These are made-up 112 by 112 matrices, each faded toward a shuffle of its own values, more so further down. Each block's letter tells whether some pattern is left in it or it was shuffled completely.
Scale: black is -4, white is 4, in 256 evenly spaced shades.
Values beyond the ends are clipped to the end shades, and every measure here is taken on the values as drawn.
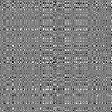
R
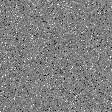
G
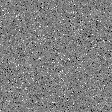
G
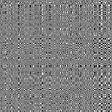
R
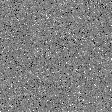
G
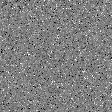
G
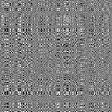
R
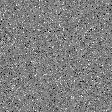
G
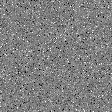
G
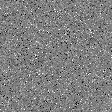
G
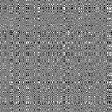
R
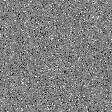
G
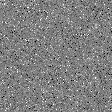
G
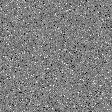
G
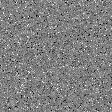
G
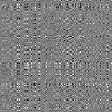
R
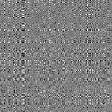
R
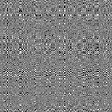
R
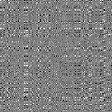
R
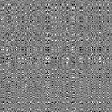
R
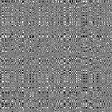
R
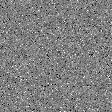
G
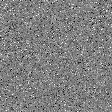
G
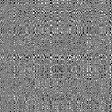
R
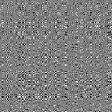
R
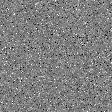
G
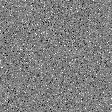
G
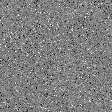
G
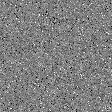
G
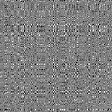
R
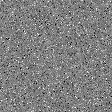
G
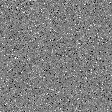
G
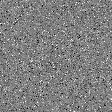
G
